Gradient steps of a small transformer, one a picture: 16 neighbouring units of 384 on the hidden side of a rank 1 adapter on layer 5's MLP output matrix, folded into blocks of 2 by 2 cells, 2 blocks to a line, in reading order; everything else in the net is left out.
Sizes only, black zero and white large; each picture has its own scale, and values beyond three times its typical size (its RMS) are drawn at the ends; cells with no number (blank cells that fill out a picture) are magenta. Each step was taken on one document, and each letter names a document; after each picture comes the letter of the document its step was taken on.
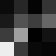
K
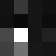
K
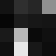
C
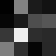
K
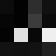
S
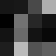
C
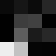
K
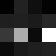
S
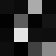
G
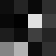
K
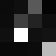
G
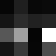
S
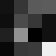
C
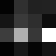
S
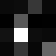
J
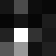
K
